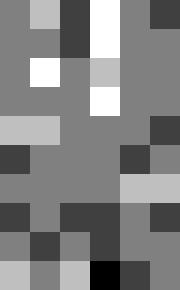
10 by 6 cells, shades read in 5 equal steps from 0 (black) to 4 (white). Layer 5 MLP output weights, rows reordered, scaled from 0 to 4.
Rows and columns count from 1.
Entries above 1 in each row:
4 5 6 6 5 4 6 2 4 4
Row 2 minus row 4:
0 0 -1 0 0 0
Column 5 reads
2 2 2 2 2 1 3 2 2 1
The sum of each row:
13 13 15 14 13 10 14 8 10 11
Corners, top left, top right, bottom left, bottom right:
2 1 3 2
